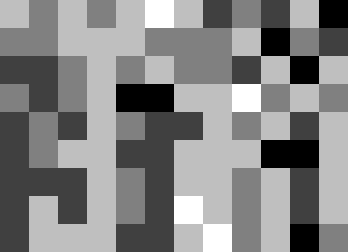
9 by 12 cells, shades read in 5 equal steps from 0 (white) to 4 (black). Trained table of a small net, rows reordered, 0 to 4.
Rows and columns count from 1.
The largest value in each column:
3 3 3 2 4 4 3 3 3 4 4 4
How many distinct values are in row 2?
4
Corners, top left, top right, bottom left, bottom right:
1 4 3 2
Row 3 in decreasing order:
4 3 3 3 2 2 2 2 1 1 1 1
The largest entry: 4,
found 8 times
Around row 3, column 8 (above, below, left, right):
2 1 2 3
